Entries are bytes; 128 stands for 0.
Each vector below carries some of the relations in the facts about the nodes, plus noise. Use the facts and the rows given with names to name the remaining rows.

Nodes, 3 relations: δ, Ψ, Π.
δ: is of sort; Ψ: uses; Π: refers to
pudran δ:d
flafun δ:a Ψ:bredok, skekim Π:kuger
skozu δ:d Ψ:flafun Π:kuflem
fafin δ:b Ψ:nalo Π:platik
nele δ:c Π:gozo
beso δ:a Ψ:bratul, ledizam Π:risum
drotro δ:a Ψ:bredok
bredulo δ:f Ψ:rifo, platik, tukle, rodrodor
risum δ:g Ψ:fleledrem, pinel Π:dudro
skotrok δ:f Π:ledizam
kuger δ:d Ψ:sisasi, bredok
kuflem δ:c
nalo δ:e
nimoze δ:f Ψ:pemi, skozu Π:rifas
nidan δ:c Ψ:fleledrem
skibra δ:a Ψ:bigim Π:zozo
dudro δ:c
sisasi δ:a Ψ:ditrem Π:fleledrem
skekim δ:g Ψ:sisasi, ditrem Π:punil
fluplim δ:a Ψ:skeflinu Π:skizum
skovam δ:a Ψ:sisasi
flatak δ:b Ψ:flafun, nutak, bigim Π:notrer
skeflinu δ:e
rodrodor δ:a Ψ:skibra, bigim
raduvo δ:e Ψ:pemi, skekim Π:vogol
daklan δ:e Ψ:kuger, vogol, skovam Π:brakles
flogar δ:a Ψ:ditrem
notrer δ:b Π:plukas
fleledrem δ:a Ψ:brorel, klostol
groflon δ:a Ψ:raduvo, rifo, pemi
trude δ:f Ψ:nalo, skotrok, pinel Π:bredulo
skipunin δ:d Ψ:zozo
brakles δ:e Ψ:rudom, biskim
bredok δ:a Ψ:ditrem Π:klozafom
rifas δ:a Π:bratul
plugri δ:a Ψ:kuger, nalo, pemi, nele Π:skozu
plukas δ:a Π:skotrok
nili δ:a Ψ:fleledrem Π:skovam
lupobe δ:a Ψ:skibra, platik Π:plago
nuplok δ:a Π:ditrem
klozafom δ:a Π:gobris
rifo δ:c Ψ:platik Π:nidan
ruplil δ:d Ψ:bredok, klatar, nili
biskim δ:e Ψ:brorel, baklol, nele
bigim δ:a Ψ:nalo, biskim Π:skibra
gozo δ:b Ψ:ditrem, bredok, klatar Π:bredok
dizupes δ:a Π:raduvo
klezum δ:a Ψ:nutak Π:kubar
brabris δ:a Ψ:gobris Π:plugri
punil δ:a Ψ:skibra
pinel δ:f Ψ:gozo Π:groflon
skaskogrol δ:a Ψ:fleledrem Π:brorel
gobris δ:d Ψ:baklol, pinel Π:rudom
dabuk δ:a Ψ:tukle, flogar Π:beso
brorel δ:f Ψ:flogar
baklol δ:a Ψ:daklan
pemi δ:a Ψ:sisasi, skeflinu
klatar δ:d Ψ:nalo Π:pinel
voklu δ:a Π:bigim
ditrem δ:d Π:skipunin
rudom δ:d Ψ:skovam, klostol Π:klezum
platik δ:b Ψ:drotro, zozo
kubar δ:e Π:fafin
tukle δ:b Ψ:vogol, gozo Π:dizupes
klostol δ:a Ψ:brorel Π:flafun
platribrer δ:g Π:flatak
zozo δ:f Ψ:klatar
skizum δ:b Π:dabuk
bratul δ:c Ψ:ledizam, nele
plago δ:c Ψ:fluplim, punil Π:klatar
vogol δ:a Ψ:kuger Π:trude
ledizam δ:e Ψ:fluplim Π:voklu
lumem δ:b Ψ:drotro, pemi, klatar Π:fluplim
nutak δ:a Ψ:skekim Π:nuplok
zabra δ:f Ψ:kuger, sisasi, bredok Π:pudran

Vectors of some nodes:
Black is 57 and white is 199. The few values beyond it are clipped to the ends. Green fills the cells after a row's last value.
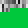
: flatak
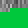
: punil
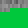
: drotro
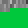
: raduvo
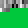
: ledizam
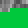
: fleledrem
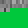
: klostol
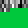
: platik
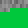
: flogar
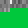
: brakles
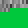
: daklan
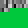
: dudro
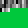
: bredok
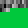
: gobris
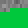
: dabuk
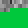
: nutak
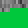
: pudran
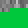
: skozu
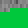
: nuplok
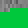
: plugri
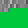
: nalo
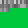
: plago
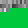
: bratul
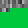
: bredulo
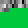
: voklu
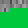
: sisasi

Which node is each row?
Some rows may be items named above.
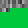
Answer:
bredulo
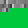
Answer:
skizum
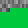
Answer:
pinel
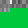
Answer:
brakles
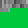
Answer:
skovam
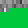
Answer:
kuflem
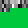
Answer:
fafin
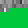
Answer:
kuflem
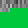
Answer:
punil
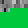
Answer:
skaskogrol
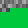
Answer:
trude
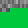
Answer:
pinel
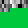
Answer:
kubar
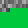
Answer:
trude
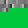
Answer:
skizum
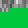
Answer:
skekim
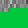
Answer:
nalo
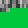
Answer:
brabris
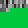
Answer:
risum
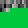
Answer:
gobris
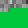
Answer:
skeflinu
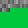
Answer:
pinel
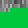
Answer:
groflon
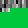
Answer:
klozafom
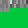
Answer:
biskim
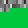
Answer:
beso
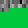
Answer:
skipunin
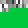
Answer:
platribrer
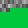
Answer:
trude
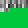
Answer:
fluplim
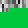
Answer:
notrer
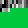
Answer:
gozo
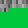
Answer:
lupobe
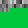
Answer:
nidan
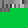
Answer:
tukle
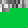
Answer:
plukas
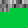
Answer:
nidan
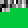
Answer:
nele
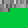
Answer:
rifo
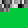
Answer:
klezum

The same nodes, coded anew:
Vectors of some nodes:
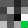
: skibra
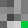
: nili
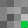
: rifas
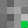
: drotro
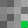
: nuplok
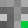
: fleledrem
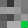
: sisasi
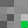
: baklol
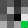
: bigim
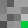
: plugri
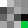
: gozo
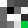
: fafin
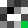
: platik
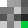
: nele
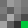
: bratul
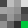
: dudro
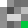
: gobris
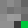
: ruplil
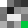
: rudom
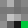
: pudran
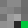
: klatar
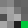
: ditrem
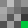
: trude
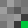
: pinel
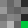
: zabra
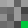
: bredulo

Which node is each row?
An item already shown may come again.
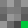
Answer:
kuflem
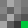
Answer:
bratul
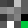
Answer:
lumem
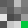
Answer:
skaskogrol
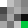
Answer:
gozo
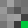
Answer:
pinel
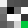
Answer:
fafin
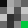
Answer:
plukas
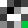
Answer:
platik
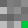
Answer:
daklan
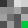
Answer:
beso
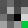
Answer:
voklu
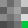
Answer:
groflon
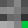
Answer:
rifo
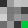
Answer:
risum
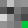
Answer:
nidan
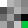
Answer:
gozo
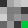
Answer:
risum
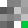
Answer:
klozafom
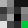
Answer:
zozo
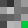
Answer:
nutak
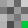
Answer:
brakles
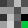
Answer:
tukle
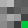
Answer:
brorel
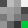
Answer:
dudro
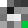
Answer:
rudom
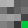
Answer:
brorel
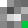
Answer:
gobris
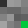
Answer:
plago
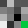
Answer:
ledizam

